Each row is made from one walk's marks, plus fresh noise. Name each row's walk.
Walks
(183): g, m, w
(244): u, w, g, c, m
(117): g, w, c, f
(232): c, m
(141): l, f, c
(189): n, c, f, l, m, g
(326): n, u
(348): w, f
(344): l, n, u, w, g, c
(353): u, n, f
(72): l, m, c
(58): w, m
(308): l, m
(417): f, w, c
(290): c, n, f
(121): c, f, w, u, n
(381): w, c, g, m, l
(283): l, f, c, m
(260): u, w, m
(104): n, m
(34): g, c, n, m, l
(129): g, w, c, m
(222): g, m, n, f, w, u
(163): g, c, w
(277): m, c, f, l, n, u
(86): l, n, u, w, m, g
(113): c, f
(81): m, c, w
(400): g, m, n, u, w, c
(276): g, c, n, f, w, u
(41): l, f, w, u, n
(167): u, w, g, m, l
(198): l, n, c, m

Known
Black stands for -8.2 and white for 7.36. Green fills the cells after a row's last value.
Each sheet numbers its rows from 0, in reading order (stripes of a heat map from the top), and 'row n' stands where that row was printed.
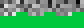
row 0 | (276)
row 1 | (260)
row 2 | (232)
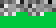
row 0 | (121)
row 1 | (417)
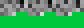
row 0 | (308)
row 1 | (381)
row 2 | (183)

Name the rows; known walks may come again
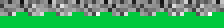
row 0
(129)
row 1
(277)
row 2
(353)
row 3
(117)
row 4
(163)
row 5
(183)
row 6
(276)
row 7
(290)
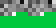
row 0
(113)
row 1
(189)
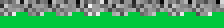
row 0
(417)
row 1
(381)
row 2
(58)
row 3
(121)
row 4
(244)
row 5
(308)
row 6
(348)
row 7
(283)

